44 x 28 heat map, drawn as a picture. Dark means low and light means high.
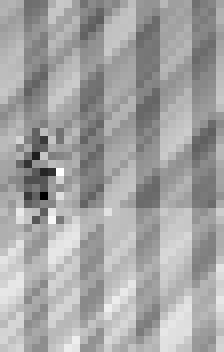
The bottom part is higher, past a seam about 60% of the way down. Values change most from cell to cell in the middle left. Stripes running up and down repeat 4 times from left to right. An odd patch, rougher than its surroundings, sits in the middle left.
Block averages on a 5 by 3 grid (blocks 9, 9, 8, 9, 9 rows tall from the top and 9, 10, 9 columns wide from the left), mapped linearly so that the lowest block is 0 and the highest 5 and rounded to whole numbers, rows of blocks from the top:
2 1 1 / 2 0 2 / 0 1 1 / 5 4 4 / 5 4 5
